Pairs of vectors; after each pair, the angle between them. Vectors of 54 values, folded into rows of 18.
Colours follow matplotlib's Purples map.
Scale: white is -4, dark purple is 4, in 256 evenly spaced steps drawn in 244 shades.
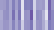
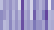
nearly opposite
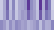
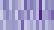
partly aligned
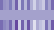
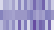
nearly opposite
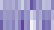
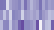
orthogonal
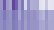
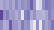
orthogonal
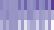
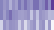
nearly parallel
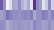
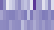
nearly parallel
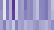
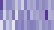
partly aligned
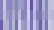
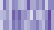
partly opposed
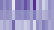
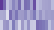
partly aligned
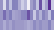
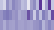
nearly parallel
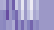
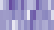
orthogonal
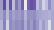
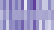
nearly parallel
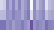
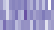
orthogonal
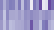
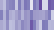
nearly parallel
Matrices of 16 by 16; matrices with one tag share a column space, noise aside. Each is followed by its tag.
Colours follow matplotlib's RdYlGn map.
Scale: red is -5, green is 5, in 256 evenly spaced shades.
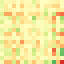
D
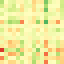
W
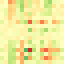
W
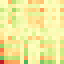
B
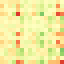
D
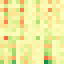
B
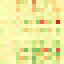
W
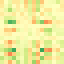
W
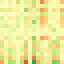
B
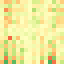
B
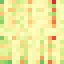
B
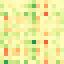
D
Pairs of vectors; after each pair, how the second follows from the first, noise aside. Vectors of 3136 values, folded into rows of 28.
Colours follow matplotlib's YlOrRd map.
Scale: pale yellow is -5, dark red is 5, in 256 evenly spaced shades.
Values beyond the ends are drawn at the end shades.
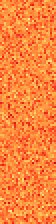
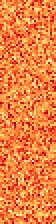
scaled up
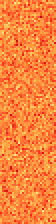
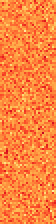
shuffled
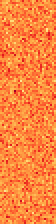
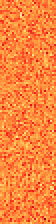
shuffled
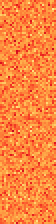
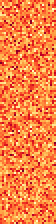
scaled up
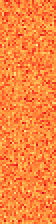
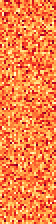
scaled up
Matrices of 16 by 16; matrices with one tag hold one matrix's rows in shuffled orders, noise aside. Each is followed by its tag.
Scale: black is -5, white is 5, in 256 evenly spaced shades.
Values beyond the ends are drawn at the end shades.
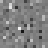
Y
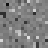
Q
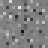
Y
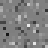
Q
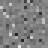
Y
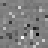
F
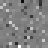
Y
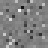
Y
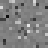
Q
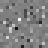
Y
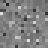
Q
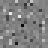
Y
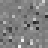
F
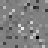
F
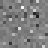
F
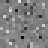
Y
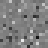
F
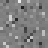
Y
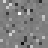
Y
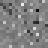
F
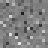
Y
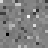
Q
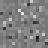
F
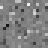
Q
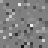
Y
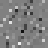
Y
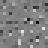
F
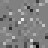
F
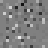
Y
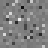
Y
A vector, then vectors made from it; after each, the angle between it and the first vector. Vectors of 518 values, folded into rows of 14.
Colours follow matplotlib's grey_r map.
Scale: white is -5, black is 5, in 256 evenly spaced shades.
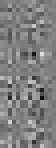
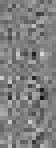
nearly parallel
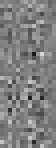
nearly parallel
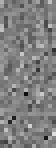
orthogonal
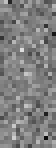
orthogonal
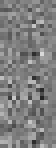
nearly parallel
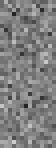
partly aligned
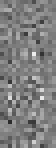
nearly opposite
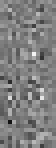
nearly opposite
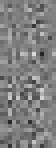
nearly opposite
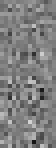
nearly parallel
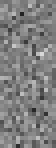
partly aligned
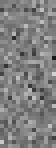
partly aligned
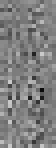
nearly parallel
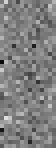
orthogonal
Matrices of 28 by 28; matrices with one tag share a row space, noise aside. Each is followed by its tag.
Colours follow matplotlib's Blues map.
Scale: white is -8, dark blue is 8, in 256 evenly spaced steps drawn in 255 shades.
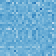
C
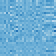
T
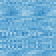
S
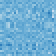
C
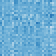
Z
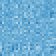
Z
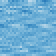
S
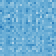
C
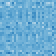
C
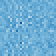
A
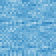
S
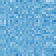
T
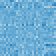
T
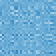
Z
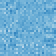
T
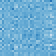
Z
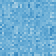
Z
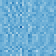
A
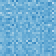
C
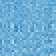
Z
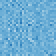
A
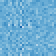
A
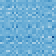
C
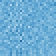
A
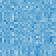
Z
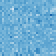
Z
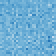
C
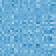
Z
